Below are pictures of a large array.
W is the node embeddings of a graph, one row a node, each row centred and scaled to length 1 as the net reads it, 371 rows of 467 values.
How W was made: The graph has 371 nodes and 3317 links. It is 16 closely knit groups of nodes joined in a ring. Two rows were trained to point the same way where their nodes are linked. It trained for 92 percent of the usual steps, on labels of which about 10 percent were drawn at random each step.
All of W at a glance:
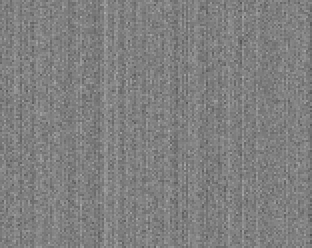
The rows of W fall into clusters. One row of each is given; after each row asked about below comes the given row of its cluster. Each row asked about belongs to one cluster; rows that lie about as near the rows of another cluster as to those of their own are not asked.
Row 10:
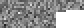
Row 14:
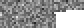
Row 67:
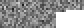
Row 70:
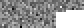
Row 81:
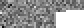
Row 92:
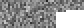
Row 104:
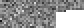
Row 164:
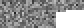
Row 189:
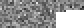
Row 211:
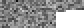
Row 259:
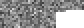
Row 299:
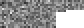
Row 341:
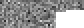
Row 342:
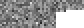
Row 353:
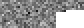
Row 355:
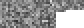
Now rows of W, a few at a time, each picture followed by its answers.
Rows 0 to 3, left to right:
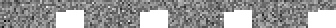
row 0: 299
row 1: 259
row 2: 67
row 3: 164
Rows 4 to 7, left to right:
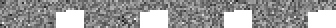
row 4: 81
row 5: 164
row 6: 70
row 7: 10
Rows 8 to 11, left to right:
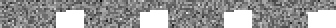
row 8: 211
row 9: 14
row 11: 353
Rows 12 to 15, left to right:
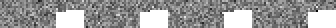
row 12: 70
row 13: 81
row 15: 355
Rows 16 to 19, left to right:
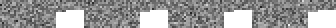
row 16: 259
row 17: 342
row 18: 211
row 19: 164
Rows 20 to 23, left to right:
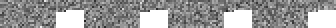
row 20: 104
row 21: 104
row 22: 341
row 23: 10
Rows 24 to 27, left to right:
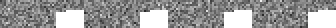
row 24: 81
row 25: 353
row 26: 342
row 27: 92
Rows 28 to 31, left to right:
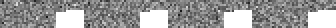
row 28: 341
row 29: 10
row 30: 341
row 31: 211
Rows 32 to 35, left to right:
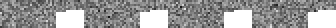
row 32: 353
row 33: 299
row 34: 259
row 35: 259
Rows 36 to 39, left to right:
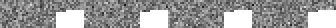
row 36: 14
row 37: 355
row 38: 353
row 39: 259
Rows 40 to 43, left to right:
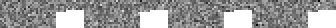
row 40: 164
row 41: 10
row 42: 341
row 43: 353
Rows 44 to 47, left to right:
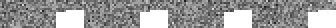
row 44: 211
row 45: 164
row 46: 14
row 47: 10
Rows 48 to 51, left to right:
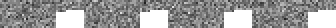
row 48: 104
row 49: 92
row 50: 342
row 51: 299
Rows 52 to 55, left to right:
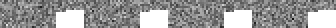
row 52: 14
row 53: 164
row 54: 70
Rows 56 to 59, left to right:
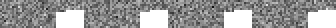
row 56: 67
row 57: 164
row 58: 67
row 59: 259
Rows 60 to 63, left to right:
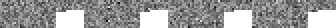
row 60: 355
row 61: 189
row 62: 355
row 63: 355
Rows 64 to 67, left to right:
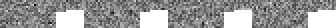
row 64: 342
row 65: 70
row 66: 342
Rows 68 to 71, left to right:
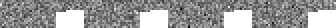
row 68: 355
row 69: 341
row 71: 299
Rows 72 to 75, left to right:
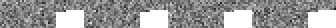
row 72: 355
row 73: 67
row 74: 92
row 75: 14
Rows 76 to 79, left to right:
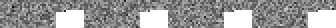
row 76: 341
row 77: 10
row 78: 189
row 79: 81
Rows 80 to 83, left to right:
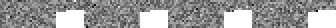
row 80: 164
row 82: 81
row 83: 259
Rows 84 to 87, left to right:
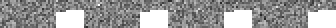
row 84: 353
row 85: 67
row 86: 92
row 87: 353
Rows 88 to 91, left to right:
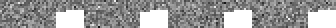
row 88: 342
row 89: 342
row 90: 14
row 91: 14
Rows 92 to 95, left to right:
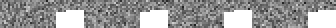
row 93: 259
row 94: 81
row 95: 70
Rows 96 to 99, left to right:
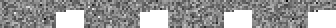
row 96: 70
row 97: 70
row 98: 92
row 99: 104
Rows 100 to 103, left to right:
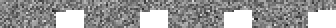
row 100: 67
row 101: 67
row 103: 299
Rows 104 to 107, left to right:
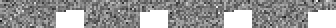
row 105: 92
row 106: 104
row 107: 299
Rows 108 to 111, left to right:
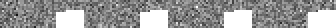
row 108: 14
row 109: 92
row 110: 189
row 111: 341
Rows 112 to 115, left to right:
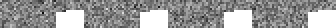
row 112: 353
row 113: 67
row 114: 14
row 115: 10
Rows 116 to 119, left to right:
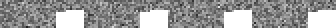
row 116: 211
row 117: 341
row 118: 164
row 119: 355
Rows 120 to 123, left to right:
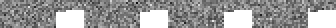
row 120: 259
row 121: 92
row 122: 355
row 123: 355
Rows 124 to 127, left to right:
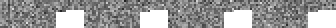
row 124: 355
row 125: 92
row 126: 259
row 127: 104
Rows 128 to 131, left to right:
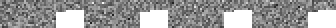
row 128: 211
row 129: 342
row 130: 81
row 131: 259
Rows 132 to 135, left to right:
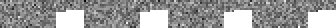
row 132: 67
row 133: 342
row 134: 104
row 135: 355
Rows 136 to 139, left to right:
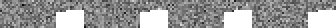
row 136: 259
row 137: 259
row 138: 259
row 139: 189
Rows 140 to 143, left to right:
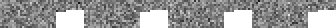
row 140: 353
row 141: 341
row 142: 92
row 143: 164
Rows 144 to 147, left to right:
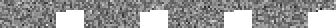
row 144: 189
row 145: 10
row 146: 299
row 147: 341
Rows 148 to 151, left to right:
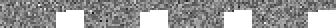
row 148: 92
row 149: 211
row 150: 342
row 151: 342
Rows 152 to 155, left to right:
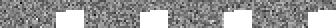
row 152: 67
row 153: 92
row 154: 341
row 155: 70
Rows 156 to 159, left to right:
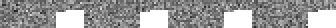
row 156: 211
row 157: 104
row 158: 355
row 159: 299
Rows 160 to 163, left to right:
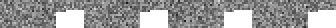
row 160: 189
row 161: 104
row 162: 211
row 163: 70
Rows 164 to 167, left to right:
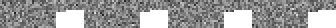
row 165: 189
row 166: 299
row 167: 355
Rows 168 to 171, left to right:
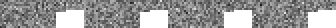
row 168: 342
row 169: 355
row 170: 70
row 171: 14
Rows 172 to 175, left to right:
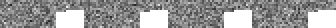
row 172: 81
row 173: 299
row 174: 259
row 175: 10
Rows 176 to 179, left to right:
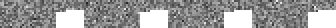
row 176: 14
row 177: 81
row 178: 299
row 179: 92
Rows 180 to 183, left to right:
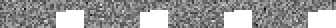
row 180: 164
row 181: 341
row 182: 355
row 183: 67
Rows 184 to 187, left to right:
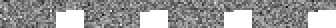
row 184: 353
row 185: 211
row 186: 211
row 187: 259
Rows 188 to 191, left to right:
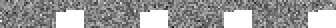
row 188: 14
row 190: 81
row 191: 10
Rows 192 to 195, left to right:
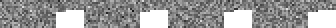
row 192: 70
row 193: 92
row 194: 353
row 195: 70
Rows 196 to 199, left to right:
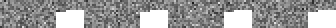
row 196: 353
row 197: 70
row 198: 355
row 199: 92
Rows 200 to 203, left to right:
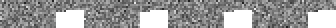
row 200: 81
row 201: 104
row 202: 10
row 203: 353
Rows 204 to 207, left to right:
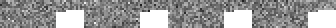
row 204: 299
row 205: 67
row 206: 92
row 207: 10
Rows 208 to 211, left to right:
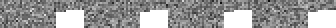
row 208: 189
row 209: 342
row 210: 104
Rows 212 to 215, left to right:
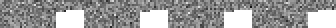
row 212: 259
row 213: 299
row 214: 342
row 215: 81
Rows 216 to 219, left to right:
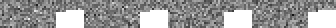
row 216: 353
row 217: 164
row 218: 353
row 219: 342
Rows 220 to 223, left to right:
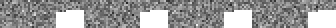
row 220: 341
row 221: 10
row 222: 342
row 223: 164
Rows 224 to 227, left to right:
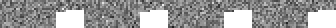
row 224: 164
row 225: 10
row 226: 67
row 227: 259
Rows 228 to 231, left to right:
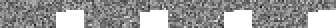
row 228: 92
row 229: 353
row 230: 211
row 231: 81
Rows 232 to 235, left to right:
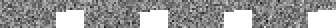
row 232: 70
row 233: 355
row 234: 299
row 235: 14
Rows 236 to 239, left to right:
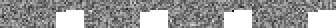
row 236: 104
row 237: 211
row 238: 81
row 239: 299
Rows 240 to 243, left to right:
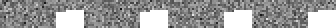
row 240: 164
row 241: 259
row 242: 299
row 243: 355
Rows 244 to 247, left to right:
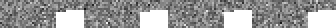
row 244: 14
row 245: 10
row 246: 10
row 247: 341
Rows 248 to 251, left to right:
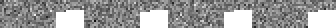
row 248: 341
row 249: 10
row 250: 164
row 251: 299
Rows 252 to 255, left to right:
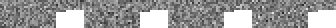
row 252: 67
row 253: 355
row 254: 355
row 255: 92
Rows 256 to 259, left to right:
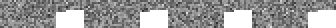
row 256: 104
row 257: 211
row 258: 299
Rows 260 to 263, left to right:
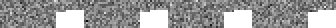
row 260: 164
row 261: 342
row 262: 92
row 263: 67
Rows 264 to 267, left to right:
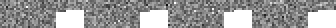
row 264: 67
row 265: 259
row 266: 81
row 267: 259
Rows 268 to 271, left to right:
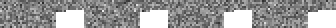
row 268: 341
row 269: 70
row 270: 81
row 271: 104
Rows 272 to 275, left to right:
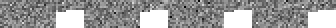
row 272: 104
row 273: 10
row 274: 104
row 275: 164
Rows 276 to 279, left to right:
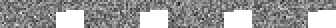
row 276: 92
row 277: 342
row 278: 14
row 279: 211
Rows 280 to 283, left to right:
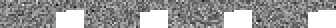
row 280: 81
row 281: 70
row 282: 341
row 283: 189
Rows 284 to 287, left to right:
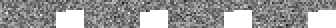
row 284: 70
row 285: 259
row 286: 211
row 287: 81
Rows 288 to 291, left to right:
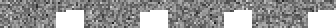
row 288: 104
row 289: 10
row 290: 353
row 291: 341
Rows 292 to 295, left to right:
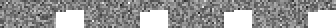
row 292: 341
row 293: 10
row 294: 92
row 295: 70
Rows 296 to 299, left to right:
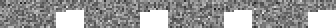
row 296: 81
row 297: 189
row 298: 92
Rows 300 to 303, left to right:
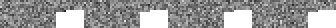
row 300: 259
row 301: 164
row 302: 259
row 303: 259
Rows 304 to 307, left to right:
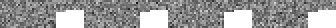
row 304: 164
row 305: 259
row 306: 67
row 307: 14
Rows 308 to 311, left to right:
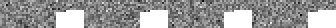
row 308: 353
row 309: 341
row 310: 164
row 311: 67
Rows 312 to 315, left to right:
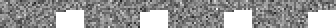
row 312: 353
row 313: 211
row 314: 299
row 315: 342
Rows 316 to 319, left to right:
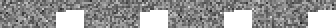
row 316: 211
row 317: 104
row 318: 70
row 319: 355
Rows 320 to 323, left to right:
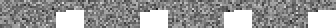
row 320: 259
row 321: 189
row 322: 341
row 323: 14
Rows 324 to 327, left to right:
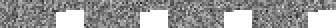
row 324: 14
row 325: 92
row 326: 211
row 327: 299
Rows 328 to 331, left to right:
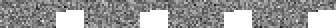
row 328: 299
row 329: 341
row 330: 299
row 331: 67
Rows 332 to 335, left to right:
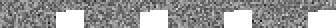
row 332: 92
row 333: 342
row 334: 259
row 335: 104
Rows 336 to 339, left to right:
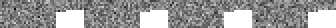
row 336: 299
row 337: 10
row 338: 81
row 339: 92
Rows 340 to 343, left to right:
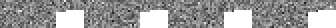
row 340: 299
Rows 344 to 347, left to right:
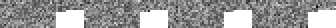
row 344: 104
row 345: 81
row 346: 355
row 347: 14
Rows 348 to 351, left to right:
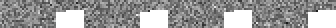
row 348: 355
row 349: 10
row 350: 70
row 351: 189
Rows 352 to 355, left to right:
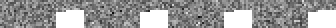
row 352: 92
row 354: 299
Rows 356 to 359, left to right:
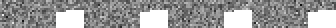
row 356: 211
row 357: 164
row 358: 10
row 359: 14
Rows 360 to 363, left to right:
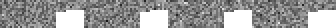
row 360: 10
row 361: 299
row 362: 353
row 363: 211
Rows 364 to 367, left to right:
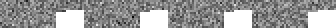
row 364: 67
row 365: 189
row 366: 92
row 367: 164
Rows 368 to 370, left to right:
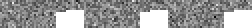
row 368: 353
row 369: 70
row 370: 14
